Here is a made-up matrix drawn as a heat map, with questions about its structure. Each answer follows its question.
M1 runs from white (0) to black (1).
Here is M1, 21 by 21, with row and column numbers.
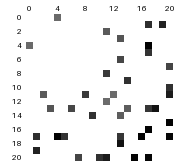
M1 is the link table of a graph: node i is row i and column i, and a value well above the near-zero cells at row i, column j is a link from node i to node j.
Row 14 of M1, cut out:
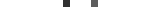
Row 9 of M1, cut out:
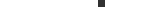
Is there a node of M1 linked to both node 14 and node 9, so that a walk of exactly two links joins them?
no
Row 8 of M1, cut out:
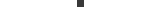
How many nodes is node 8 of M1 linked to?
1
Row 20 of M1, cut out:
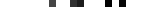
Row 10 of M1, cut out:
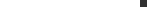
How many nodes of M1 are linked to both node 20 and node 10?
0
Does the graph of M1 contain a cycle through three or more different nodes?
no
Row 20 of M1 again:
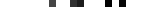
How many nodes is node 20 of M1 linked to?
5
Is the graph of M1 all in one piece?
yes
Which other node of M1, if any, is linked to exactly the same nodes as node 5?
node 16
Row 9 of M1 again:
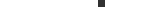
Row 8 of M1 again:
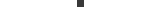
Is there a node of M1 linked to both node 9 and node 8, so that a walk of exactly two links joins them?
no
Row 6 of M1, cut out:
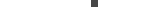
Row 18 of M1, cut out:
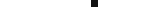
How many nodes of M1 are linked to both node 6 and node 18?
1
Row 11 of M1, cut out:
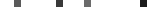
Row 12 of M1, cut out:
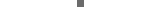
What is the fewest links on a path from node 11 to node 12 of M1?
1
